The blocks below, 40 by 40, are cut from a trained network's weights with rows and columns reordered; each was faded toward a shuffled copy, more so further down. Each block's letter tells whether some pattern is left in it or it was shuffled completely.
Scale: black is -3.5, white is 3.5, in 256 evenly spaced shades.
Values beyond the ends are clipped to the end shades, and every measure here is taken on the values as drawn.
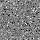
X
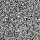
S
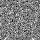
X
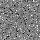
X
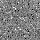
X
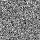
X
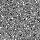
X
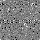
S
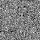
X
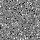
X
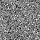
X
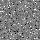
X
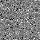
S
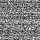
S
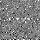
S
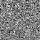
S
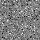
X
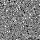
X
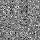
S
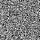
S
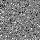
X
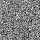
X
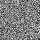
X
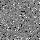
X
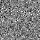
S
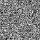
S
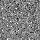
X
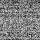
S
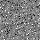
X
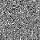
S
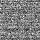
S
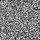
S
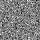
X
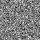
S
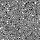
X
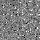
S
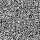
X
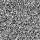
X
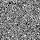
X
